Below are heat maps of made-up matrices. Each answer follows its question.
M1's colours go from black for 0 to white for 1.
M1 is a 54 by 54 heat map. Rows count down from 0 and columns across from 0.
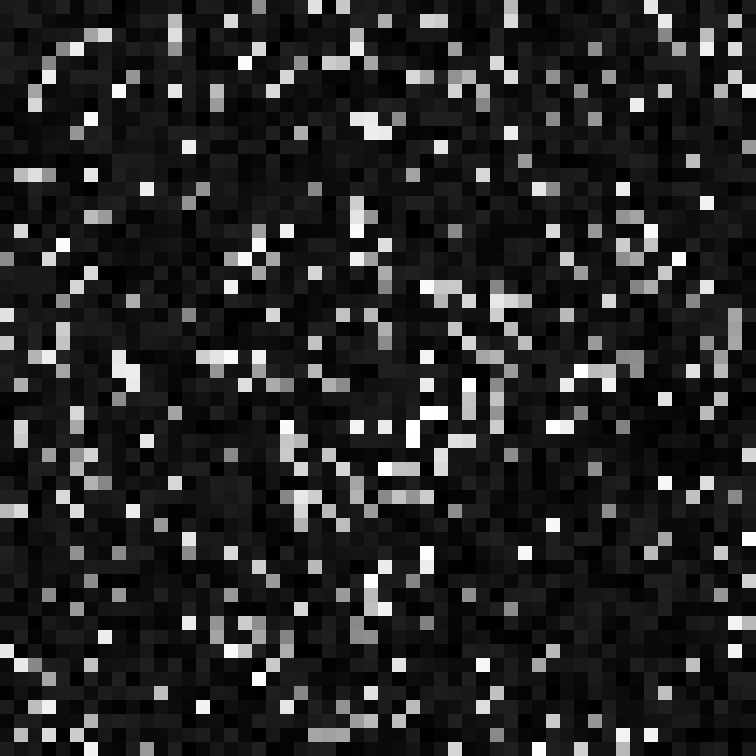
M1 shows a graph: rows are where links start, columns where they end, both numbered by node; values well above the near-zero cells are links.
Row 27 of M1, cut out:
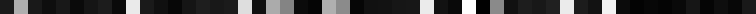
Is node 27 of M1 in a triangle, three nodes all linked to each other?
yes
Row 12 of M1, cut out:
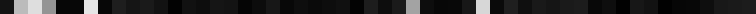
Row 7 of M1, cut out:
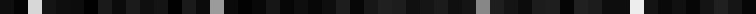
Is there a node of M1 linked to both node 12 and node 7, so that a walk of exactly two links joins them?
yes
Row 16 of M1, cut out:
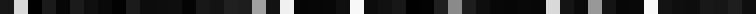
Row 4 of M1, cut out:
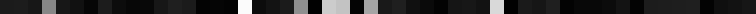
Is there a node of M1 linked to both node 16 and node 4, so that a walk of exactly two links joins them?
no
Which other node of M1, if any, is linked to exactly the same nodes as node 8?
node 51
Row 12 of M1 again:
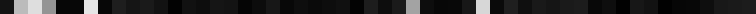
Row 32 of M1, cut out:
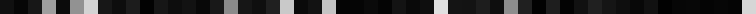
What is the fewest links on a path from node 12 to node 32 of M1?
2
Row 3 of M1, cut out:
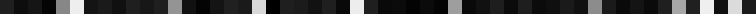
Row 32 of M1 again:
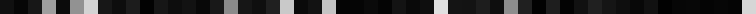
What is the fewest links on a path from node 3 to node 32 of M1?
1
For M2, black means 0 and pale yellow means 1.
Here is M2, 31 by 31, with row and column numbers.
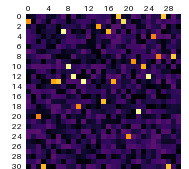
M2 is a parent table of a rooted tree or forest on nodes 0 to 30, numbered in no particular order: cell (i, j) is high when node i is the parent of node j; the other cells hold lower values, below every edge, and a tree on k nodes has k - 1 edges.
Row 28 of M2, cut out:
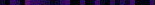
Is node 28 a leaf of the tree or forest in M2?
yes
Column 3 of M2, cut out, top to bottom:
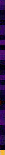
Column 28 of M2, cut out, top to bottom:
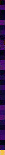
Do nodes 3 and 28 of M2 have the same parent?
yes
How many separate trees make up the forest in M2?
5
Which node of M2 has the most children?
13
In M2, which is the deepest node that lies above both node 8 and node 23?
10
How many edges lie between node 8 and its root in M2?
4
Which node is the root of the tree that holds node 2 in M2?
12
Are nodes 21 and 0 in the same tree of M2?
no
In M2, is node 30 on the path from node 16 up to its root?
yes
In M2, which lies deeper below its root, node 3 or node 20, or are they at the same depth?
node 20
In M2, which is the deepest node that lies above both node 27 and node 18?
0
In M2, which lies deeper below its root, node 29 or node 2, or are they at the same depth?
node 29
